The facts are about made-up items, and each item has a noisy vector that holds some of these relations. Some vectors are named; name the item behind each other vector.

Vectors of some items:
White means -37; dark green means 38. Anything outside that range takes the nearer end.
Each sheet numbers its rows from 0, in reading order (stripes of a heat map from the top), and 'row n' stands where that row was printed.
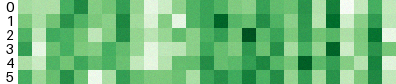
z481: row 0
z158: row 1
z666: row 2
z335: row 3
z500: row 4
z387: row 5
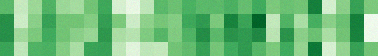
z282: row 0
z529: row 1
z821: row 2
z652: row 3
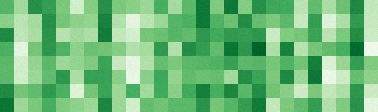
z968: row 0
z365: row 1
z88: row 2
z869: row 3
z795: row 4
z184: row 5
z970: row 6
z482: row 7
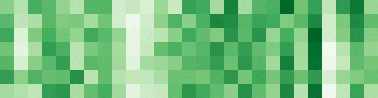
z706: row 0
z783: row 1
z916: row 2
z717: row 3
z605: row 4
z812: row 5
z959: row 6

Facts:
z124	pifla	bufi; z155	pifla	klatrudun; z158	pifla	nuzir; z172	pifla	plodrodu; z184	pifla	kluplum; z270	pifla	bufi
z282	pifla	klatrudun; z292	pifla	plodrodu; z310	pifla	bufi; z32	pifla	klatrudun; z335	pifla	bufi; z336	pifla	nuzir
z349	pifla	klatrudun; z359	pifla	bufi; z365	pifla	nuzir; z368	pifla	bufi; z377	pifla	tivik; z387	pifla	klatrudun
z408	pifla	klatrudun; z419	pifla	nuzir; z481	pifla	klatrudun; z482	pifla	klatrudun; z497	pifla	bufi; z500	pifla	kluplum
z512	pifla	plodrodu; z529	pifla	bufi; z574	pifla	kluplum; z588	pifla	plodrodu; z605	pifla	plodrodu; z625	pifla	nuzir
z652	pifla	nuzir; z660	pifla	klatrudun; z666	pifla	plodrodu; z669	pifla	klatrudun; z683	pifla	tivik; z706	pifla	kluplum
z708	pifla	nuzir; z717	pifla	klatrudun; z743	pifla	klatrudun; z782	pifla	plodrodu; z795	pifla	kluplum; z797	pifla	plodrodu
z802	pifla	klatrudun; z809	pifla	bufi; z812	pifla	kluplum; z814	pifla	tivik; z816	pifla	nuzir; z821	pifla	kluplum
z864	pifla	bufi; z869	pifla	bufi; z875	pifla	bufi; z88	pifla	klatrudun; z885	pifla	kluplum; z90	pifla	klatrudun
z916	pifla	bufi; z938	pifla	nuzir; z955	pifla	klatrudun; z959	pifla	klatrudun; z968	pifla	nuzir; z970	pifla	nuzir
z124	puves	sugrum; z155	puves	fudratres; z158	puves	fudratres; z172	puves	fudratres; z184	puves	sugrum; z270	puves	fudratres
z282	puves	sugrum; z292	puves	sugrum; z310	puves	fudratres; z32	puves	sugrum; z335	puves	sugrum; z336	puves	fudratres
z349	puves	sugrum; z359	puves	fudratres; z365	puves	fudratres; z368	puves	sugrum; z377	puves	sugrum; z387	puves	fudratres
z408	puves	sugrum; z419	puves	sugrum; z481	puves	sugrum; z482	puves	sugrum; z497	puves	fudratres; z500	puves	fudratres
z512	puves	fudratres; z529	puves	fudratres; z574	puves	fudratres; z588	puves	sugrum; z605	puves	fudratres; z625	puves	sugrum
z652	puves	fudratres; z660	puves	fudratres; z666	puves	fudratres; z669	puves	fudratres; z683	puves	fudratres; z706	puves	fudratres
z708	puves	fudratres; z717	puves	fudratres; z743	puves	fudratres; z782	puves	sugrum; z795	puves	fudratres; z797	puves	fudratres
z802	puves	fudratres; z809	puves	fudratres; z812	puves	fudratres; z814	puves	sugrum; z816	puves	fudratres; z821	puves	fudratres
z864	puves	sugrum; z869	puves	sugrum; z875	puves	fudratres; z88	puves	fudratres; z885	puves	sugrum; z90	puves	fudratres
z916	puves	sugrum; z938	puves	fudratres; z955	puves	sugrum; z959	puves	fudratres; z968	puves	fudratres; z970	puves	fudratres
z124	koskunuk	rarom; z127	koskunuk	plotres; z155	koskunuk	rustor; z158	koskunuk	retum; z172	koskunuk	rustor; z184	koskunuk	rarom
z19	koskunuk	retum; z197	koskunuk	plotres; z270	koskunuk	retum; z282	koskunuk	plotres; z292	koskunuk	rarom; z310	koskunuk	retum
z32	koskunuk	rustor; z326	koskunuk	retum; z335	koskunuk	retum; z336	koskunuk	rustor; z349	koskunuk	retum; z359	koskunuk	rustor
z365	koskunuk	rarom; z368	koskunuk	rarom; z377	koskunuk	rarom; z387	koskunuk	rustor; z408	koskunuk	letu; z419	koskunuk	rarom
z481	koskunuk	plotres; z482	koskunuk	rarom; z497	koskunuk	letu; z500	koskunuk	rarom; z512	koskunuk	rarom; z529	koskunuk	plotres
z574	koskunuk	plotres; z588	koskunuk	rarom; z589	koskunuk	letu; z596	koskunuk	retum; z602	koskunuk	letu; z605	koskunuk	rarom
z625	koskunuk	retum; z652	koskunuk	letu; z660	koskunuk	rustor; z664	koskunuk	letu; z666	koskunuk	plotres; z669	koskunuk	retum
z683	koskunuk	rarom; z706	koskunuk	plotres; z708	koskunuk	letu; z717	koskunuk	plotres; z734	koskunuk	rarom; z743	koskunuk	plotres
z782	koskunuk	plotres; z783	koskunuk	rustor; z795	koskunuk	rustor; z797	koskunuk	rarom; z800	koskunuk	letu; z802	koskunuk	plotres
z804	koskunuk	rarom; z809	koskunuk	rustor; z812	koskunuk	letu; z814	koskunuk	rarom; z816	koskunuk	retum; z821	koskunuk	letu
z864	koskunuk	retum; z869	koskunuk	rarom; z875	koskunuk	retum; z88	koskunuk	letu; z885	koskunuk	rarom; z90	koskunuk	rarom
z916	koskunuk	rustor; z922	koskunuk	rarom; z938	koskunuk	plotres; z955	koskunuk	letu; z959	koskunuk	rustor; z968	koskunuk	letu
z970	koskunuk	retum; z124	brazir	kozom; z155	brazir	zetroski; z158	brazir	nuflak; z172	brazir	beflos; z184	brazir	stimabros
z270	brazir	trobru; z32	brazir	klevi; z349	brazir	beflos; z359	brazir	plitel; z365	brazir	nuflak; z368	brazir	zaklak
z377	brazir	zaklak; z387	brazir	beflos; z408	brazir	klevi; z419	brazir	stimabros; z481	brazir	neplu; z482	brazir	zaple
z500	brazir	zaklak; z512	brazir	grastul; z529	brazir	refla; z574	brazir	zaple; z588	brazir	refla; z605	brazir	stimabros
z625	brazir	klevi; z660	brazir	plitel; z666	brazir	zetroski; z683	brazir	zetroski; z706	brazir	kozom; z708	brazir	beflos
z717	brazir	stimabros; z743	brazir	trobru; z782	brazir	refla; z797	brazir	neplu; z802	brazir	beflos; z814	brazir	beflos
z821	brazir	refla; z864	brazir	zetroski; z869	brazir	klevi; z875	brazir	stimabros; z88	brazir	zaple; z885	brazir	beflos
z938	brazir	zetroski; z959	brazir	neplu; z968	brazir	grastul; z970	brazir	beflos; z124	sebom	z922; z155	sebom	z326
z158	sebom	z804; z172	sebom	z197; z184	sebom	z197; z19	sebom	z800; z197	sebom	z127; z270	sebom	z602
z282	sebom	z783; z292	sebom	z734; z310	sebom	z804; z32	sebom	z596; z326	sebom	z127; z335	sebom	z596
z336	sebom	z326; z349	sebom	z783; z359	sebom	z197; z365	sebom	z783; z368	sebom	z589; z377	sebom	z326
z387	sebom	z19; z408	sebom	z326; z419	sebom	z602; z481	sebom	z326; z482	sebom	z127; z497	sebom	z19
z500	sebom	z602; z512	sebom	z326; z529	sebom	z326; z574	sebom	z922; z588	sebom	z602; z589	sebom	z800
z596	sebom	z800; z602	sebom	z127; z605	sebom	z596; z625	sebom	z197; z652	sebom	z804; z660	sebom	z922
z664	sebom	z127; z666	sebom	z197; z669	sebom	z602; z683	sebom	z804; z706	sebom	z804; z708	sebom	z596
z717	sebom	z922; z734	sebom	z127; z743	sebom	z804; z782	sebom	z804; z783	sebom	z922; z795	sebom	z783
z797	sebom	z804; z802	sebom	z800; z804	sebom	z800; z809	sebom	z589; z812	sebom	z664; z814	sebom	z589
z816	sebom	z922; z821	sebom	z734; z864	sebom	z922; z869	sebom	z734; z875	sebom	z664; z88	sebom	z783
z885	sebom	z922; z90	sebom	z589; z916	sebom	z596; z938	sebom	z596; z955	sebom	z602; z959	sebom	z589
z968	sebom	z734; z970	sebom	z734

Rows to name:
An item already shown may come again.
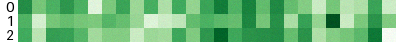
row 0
z970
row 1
z809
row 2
z625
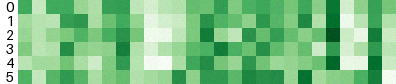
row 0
z652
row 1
z959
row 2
z359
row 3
z365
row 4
z660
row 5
z408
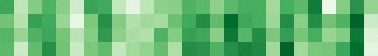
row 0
z90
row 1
z683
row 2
z155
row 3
z32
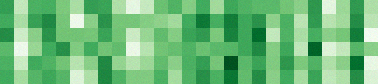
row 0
z336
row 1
z708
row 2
z529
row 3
z875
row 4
z666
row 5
z172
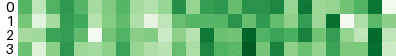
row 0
z408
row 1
z717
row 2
z743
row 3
z864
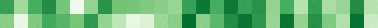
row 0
z708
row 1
z368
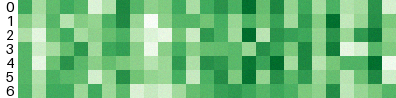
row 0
z172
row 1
z292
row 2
z124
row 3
z184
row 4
z869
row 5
z512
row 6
z816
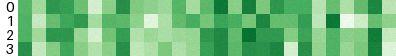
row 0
z968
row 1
z419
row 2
z938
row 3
z782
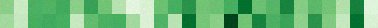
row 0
z377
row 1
z270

